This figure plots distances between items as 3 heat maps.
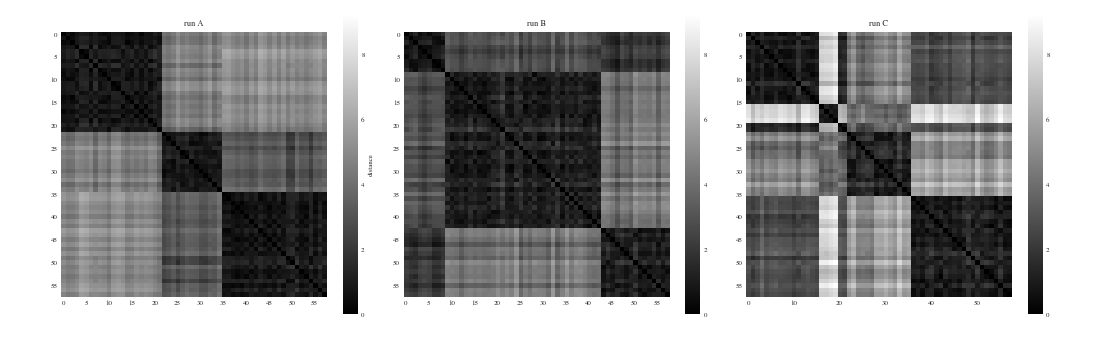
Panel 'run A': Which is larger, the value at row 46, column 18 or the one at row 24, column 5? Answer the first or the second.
the first
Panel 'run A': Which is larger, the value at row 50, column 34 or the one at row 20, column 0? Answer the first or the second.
the first
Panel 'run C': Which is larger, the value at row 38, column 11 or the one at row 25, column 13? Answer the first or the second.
the second
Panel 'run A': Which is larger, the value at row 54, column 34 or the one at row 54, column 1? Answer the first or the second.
the second
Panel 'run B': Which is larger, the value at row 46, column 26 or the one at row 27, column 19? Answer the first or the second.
the first
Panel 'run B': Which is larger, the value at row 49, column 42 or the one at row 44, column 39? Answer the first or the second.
the second
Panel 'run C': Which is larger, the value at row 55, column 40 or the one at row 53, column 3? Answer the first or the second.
the second
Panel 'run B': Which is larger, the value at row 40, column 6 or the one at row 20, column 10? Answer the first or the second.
the first
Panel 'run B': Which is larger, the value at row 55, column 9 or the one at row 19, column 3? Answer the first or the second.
the first
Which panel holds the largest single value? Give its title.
run C
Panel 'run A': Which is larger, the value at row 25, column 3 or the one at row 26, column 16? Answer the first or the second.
the first
